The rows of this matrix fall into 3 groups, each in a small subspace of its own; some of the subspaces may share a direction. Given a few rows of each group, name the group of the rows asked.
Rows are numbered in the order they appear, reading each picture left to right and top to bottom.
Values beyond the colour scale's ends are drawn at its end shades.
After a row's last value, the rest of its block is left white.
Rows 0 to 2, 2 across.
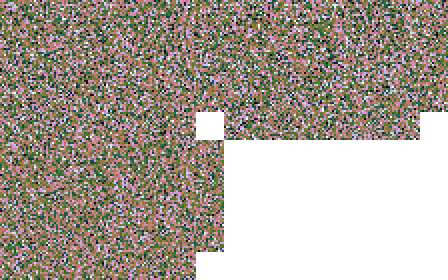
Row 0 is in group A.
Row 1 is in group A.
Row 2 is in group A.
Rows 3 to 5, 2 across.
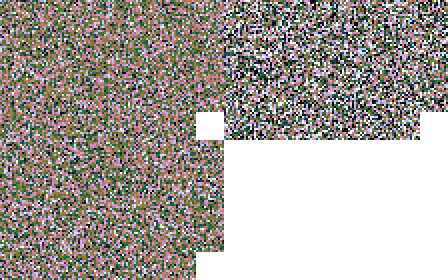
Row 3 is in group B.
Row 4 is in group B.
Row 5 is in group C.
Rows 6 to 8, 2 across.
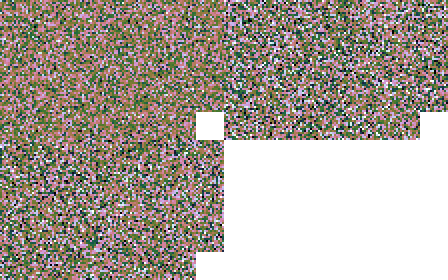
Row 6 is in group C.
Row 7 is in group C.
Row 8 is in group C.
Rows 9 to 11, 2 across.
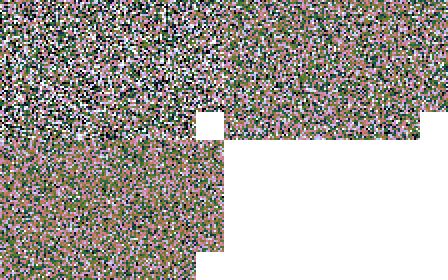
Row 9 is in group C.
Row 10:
A
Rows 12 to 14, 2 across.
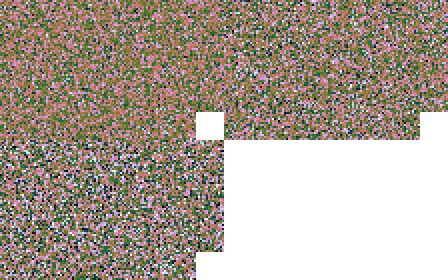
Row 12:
A
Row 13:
B
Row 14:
A
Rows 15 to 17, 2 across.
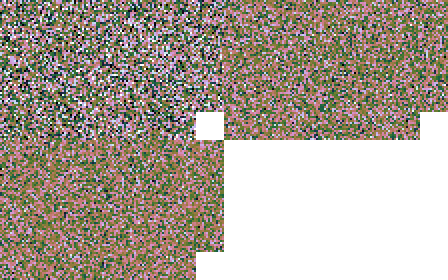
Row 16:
C
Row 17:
A
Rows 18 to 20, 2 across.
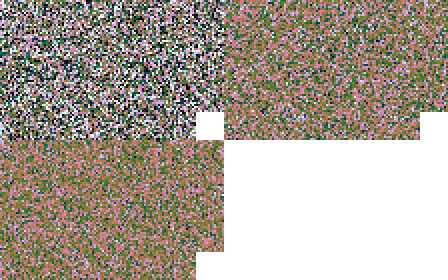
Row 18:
B
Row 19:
A
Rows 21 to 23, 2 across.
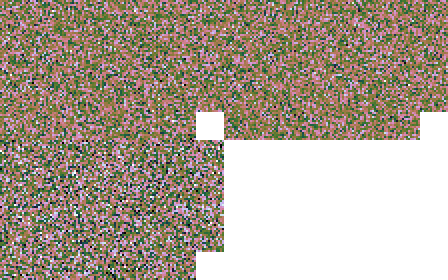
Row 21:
A
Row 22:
A
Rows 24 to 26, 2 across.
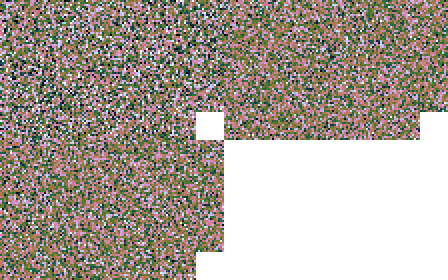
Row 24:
C
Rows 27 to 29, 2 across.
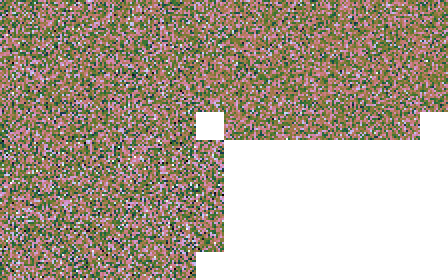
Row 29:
B
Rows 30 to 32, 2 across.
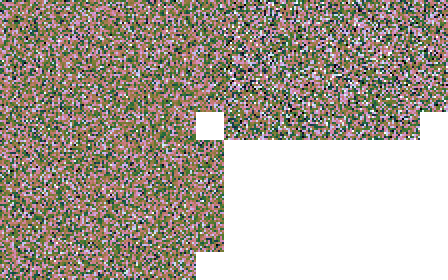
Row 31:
A
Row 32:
B
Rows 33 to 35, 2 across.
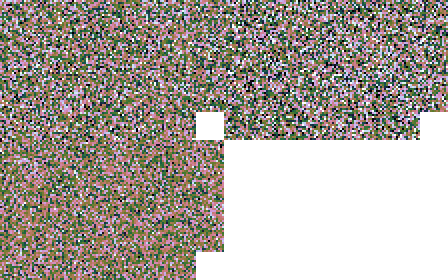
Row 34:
A
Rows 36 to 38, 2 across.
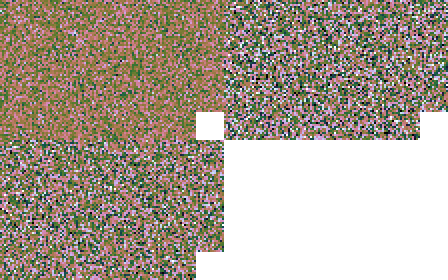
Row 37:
A
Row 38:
A
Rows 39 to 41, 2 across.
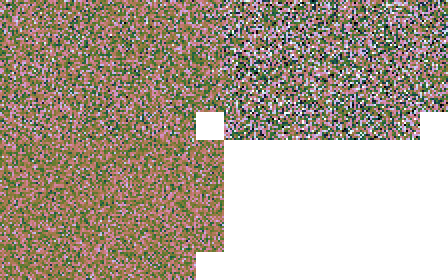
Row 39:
C
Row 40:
B
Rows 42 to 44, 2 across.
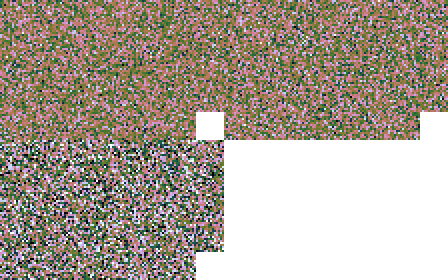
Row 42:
C
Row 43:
C
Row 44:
A
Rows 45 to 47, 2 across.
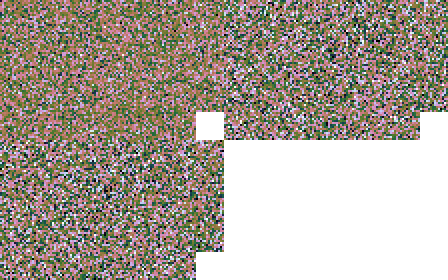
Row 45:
C
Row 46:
A
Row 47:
A
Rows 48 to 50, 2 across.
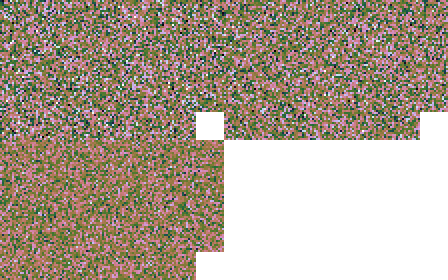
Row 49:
A
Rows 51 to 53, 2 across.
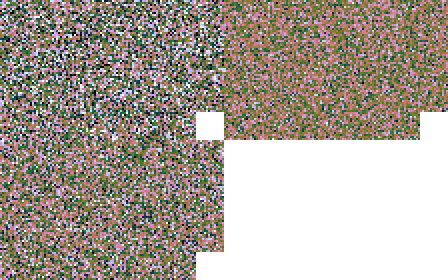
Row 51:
C
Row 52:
A
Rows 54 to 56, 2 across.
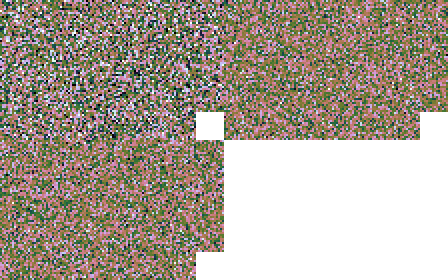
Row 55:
B
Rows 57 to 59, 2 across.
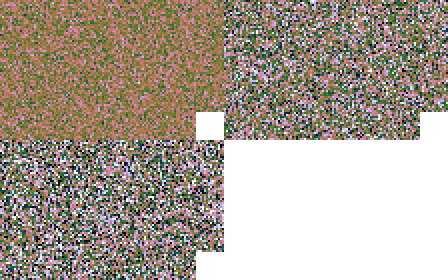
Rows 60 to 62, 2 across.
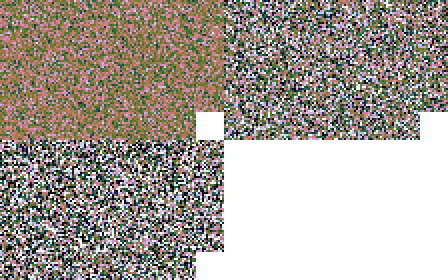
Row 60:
A
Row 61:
B
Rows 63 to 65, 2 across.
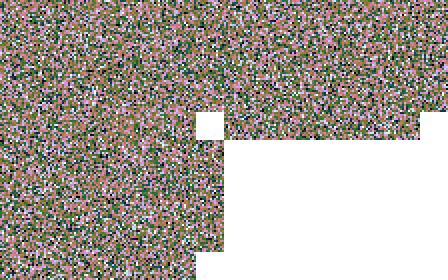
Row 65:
B
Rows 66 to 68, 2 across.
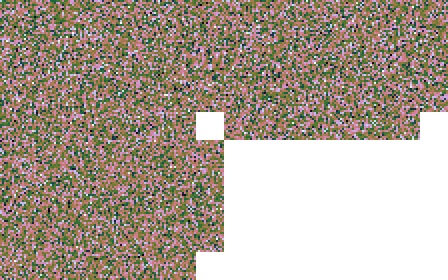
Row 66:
C
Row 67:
C
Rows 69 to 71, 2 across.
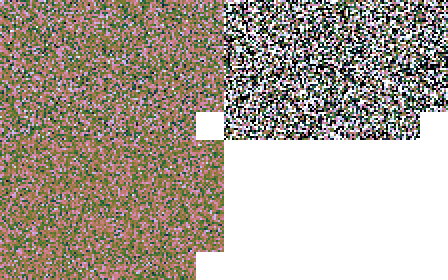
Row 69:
B
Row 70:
C
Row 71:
C
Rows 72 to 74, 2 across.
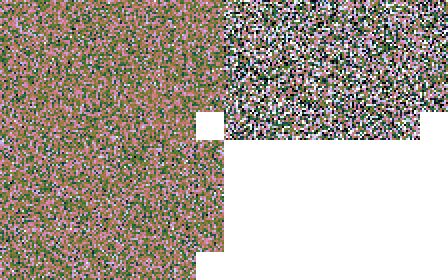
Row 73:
B
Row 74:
B
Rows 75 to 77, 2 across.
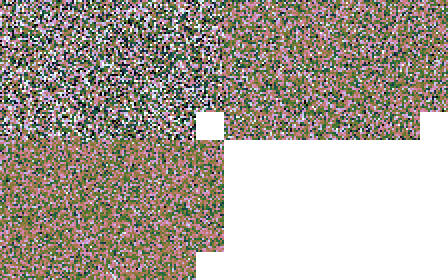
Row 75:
A
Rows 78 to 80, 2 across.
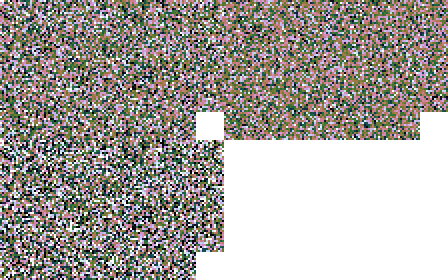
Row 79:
C
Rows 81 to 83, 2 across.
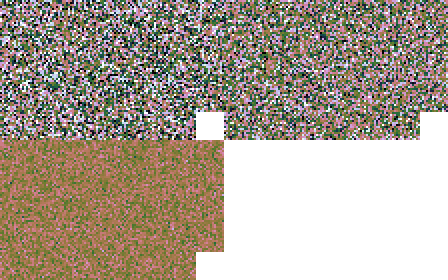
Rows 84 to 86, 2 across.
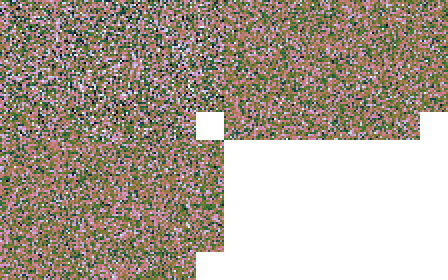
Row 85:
B
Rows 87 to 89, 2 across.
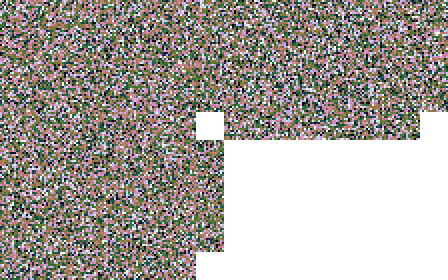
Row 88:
A
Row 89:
B
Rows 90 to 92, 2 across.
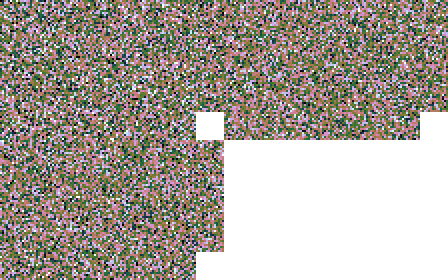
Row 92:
B
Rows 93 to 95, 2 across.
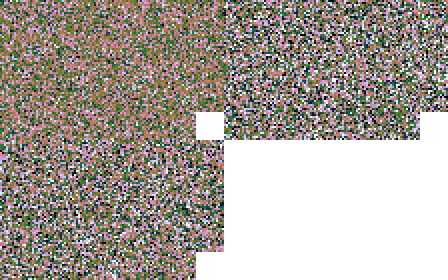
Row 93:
B
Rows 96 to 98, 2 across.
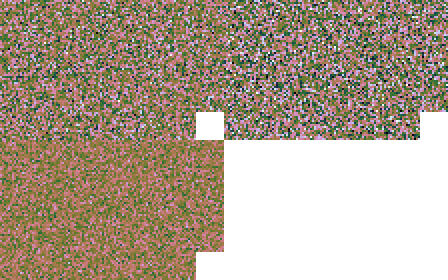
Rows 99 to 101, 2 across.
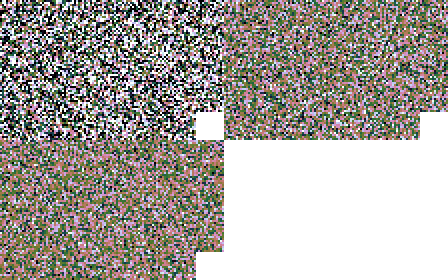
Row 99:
A
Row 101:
A
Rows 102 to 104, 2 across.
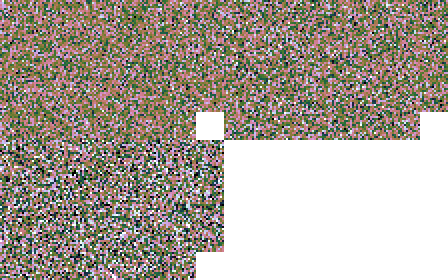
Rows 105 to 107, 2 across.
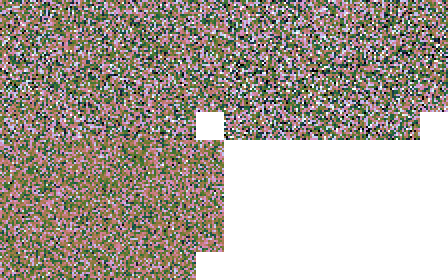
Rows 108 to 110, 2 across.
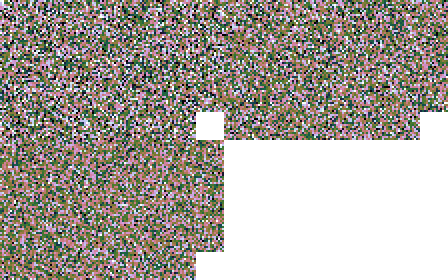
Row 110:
C
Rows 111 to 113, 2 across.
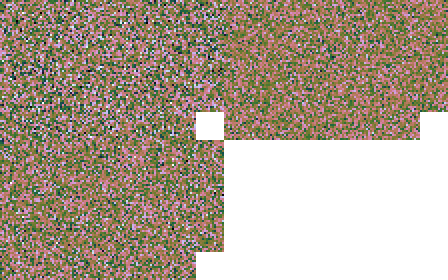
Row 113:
B
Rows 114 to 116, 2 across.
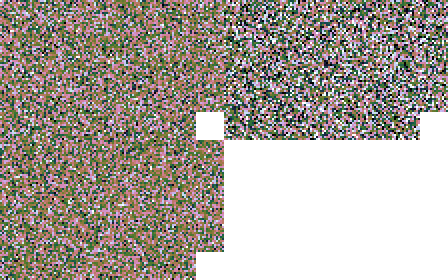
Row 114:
B
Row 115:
A
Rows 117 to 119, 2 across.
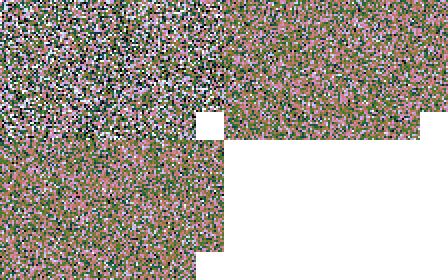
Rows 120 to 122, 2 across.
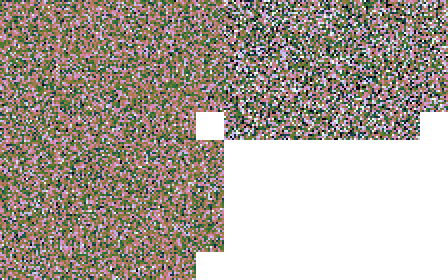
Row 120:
C
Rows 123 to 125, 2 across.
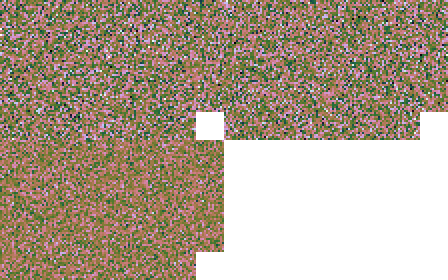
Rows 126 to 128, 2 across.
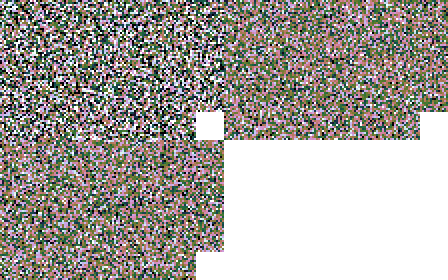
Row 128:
C
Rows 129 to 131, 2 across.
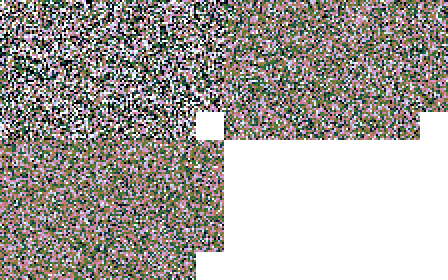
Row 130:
B
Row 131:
A
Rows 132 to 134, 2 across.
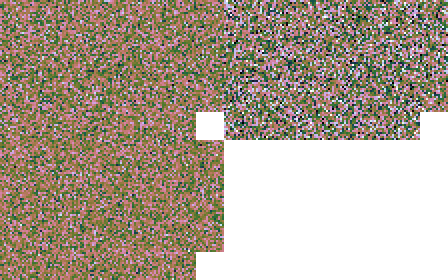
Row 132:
C
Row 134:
C
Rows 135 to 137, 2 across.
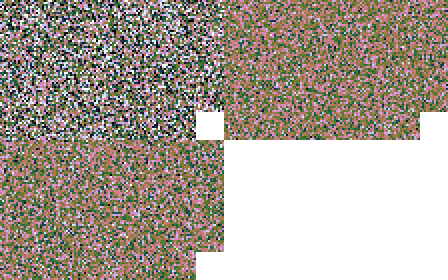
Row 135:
A
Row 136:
A
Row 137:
C
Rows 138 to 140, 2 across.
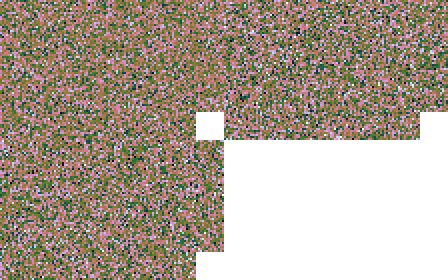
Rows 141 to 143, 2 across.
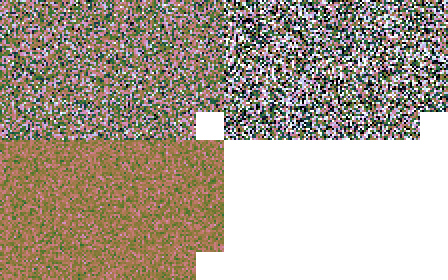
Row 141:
B
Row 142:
C
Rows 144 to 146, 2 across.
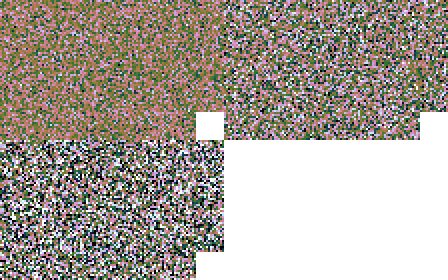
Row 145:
A
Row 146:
C
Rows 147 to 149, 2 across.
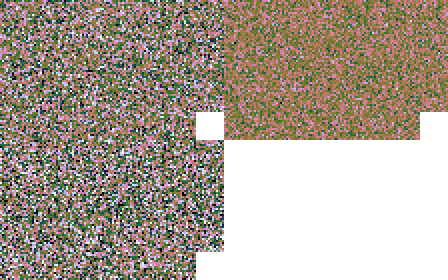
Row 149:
C
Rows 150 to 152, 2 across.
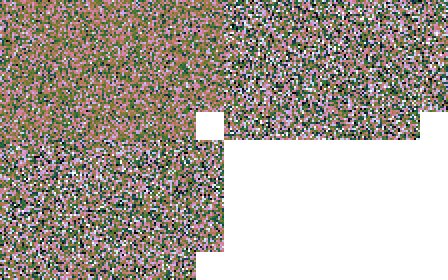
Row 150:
C
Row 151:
A
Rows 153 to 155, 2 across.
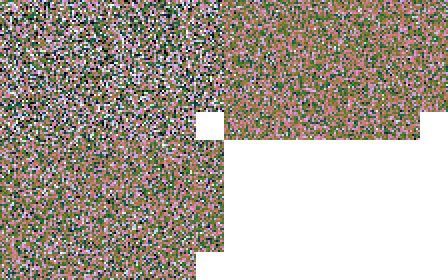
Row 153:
A
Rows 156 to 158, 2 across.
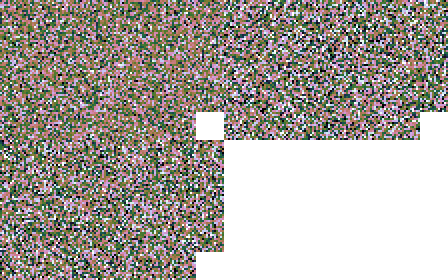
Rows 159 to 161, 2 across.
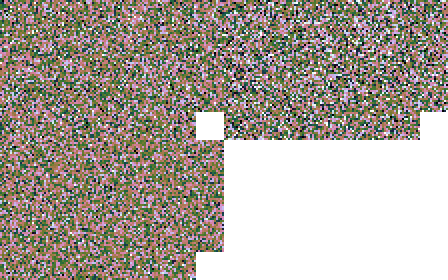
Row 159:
B
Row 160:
A
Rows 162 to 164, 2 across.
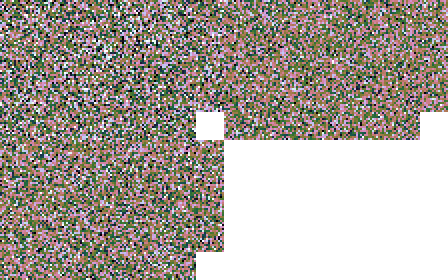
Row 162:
A
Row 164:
A
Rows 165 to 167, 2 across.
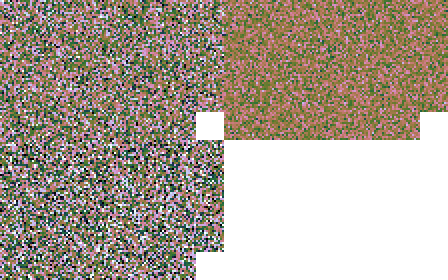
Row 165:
B
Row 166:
A
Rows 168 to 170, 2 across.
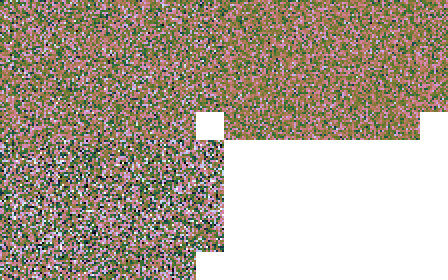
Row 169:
C
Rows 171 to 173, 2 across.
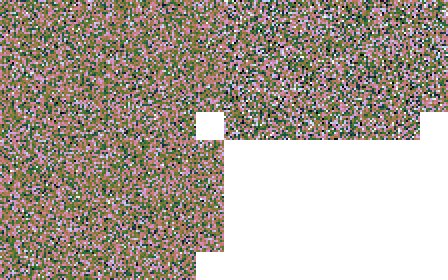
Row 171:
B
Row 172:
B
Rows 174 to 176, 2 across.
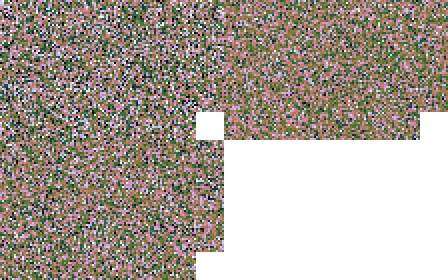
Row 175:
A
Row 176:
C
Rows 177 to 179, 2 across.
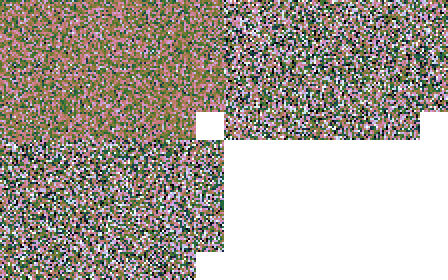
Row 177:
C
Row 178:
C
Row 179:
A
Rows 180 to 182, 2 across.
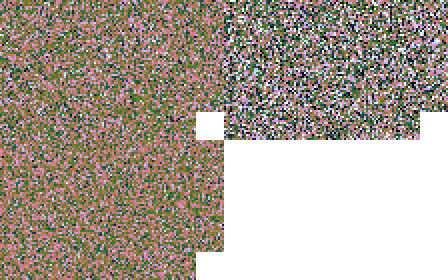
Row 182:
A
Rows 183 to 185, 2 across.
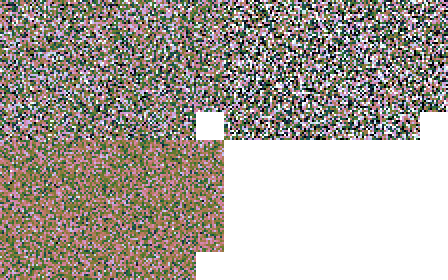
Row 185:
B
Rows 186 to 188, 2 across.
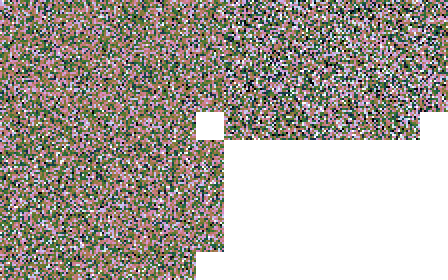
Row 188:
C
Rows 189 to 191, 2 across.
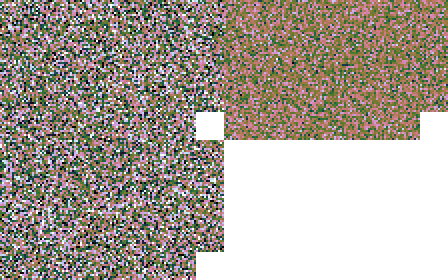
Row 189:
A
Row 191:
C
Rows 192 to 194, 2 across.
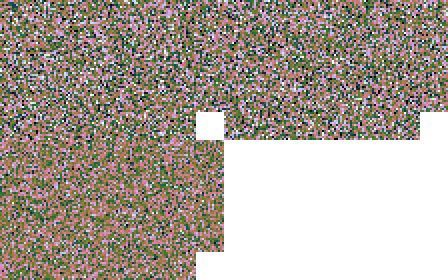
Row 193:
B
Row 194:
B
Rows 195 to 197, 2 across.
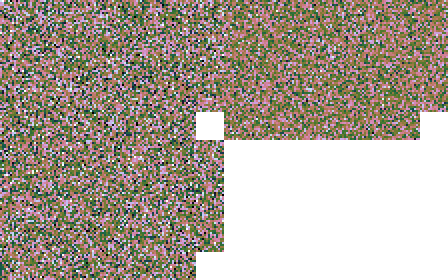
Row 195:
B
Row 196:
A
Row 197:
B
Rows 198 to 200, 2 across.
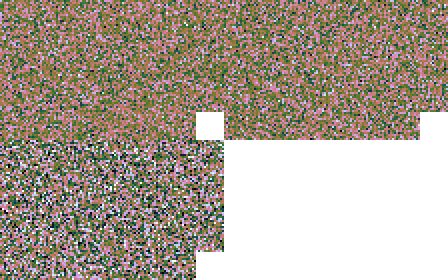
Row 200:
A
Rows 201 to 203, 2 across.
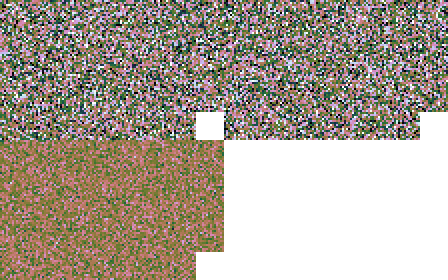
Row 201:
C
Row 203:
B
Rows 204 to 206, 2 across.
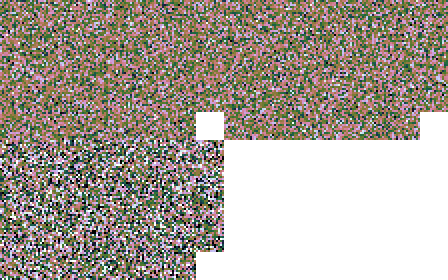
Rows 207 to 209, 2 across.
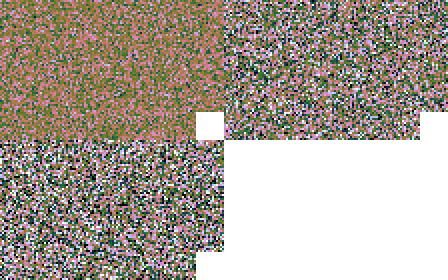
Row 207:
C
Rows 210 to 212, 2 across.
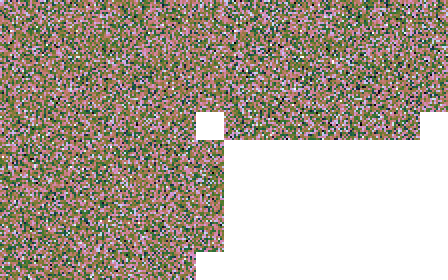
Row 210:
B
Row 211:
B
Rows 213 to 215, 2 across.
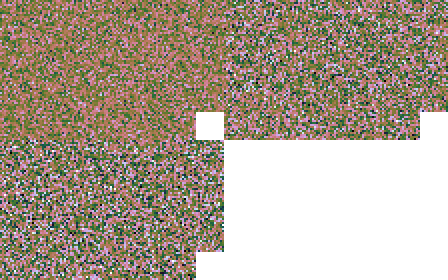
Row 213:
A
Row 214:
A
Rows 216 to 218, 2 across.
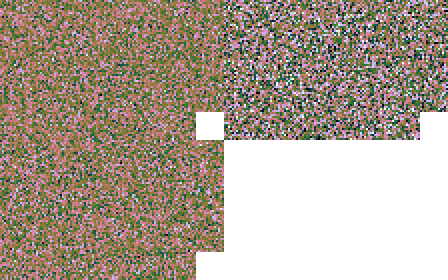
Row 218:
C
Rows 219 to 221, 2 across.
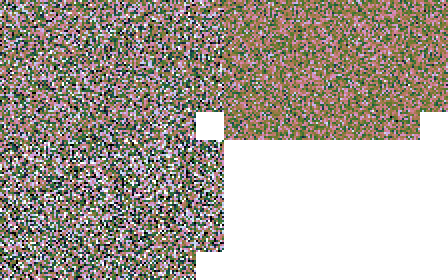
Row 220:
A
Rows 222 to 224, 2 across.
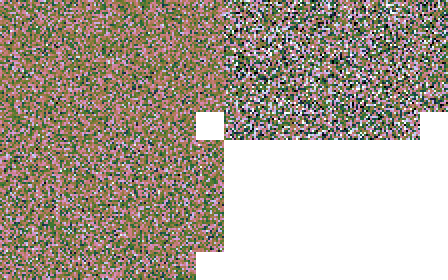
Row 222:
B
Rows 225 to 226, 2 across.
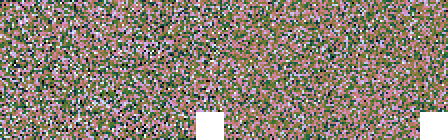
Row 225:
C
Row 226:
A
